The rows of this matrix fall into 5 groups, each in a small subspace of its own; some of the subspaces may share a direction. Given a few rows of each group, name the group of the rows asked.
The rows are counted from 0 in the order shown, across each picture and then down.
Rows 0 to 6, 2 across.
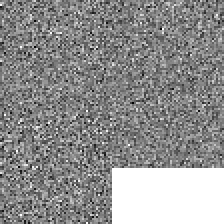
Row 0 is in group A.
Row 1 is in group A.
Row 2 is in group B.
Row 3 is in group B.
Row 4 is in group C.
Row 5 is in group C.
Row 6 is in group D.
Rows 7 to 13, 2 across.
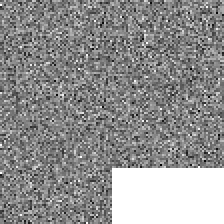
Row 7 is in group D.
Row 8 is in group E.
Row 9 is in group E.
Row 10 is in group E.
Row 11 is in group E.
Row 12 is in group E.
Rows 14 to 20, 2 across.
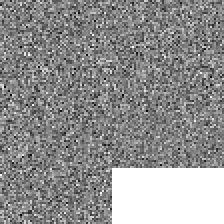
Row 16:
E
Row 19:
E
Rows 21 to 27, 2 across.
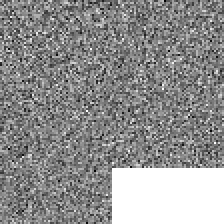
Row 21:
E
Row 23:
A
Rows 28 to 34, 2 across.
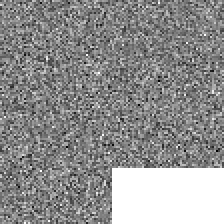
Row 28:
A
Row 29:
B
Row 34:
A
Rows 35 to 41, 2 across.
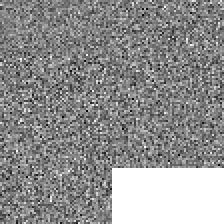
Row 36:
E
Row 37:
A
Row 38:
C
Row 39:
C
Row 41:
A
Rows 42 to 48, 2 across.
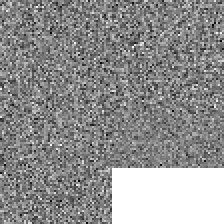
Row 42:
A
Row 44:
E
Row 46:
A
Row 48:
E
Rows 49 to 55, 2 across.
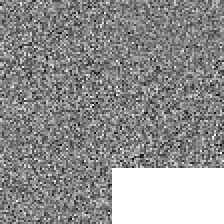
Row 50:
C
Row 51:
B
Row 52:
E
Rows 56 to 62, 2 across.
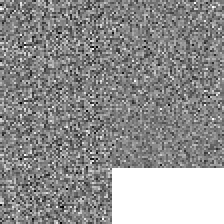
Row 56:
B
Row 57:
E
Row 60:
B
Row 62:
E
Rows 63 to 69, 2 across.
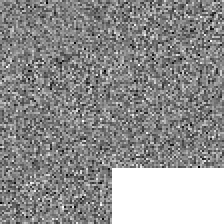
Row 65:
A
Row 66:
A
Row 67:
E
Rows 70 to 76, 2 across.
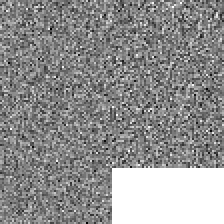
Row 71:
A
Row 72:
E
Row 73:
C
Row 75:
C
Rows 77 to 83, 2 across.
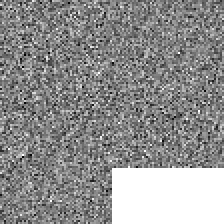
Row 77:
A
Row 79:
B
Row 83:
A
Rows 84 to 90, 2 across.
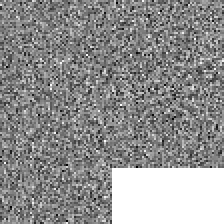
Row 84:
A
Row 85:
C
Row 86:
A
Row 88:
E
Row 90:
E
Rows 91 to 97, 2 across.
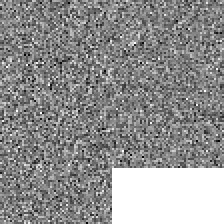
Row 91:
A
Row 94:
B
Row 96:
E
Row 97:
A
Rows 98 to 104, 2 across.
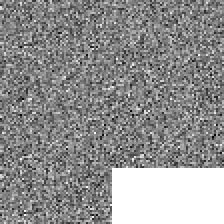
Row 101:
C
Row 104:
B
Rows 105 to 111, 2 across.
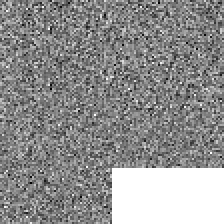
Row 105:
A
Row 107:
A
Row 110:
E
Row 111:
E
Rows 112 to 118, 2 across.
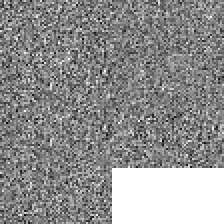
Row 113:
B
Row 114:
A
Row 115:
A
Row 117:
A
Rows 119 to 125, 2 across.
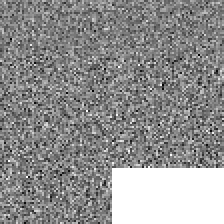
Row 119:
E
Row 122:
A
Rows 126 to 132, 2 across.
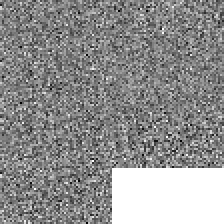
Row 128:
A
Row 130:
B
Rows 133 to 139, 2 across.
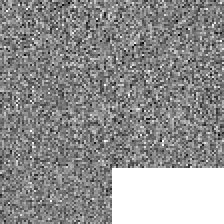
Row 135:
E
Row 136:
C
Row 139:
A
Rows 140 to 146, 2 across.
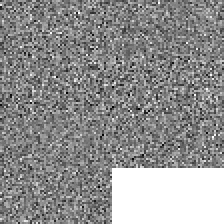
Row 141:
B
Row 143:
C
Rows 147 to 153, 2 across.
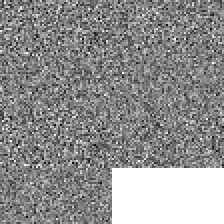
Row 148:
E
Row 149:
E
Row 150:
E
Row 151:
C
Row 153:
E
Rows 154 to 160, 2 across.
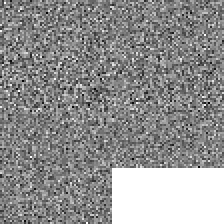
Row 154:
C
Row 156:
C
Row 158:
E
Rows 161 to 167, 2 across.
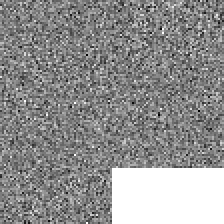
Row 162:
A
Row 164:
E
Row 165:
B
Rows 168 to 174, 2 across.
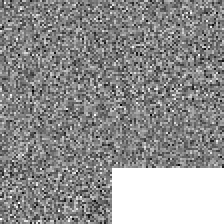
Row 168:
C
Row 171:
E
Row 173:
E
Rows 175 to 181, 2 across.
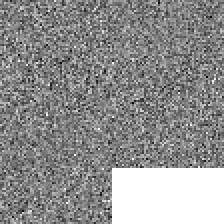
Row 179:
B
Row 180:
A
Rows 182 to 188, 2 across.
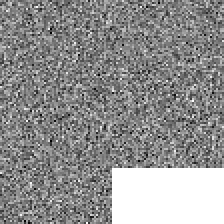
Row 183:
B
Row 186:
A
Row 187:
E
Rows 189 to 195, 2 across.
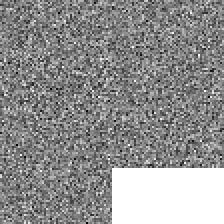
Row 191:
E
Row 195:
A
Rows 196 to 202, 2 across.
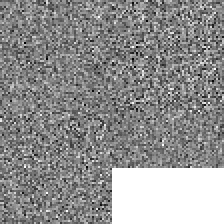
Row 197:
B
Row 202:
E
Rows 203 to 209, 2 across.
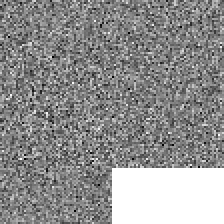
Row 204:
C
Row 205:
E
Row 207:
B
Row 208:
A
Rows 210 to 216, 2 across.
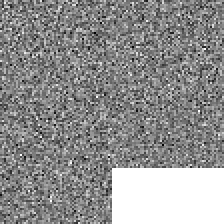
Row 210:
C
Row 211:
B
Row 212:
E
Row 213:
A
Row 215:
A
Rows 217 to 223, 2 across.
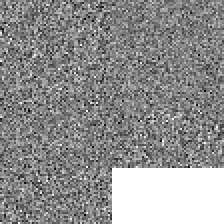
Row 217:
E
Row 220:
B
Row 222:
A
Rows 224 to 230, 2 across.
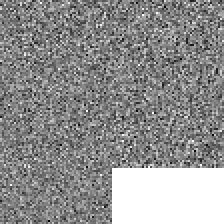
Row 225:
E
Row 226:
B
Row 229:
C
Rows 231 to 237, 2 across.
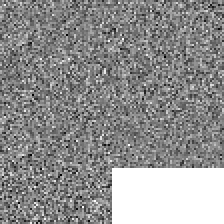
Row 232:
E
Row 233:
A
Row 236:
C
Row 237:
C
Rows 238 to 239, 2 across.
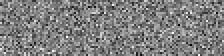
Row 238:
E
